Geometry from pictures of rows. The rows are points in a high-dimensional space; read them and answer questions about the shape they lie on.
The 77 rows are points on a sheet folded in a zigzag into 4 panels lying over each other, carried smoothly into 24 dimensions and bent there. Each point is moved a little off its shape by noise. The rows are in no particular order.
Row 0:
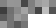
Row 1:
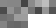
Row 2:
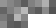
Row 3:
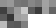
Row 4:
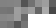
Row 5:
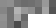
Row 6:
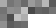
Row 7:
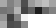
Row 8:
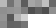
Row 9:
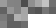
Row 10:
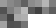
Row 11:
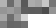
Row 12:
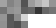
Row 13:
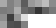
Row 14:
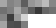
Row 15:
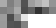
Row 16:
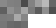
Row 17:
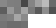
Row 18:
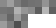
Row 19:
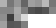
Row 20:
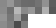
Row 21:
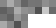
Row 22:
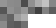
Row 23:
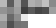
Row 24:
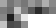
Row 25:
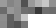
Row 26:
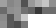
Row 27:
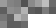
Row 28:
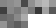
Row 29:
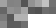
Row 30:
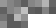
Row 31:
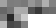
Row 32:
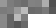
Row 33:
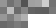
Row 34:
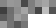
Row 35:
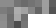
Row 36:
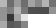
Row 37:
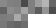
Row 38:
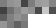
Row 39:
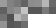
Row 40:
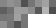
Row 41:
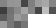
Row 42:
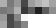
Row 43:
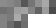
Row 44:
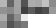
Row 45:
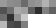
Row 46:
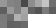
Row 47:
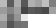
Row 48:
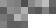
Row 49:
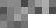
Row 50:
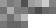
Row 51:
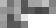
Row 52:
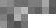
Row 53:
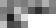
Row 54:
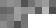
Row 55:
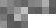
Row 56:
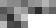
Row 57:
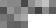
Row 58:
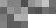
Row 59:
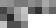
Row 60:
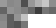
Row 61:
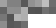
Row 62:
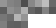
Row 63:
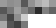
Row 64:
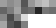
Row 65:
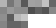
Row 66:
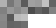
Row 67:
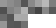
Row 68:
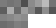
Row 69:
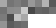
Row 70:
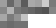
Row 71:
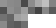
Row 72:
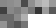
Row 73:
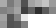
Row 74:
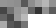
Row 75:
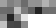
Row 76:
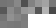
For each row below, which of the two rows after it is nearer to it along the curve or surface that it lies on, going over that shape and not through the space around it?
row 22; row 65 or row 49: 49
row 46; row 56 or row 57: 57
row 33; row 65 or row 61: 65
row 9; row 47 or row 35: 35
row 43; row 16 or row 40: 16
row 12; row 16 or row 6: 16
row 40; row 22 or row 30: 22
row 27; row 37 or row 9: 9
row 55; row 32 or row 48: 48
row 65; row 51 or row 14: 51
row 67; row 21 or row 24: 24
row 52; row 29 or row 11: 29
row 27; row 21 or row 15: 15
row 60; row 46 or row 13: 13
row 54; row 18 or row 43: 18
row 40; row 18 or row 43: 18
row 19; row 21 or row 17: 17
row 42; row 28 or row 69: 28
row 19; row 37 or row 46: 46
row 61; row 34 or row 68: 68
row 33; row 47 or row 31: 47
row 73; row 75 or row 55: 75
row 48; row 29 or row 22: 29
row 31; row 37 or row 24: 24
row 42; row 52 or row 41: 41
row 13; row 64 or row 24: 24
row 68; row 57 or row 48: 48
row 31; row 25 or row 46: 25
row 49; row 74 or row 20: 20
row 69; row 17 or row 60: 17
